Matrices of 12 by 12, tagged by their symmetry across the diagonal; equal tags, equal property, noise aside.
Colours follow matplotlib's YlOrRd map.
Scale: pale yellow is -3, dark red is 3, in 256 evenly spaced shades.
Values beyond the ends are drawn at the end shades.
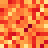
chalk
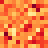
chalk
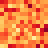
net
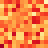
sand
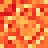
chalk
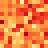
sand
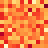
sand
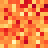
net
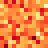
sand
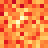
chalk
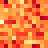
net
